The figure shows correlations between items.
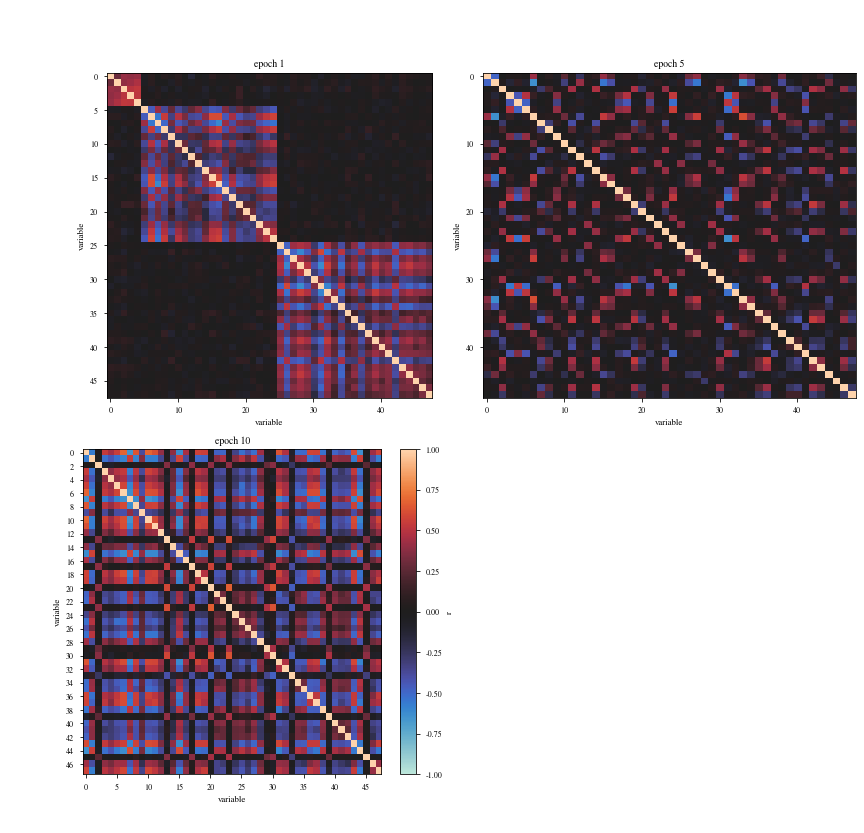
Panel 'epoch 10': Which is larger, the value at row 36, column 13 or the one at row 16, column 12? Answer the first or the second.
the second
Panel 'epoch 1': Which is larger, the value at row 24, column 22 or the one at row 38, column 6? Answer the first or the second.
the first
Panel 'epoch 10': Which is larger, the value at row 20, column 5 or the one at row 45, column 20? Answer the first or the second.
the second
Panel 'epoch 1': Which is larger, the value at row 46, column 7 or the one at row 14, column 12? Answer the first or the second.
the first
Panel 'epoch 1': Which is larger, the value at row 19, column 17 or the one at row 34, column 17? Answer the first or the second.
the first
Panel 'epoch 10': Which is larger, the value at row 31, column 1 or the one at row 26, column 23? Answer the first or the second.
the second
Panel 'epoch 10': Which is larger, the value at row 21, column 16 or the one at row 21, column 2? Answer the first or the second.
the second
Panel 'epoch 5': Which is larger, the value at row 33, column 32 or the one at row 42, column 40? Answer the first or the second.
the first
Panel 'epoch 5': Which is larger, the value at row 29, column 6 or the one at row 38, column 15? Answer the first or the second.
the second
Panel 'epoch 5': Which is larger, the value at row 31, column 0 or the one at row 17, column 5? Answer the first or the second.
the second
